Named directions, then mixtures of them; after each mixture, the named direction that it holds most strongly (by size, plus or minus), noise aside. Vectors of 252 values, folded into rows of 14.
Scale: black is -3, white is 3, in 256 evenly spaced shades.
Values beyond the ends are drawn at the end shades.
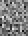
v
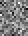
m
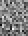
v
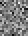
m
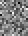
m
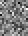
m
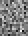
v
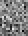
v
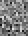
v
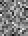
m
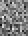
v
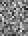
m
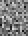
v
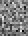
v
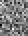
v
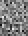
v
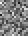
m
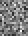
m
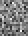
v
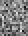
v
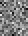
m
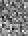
v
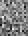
v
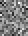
m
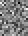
m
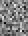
v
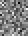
m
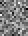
m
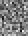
v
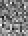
v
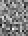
v
